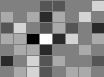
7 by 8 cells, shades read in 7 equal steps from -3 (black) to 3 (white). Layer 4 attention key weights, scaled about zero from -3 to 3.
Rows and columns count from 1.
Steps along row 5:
up same down up same up down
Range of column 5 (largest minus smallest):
3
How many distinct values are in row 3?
5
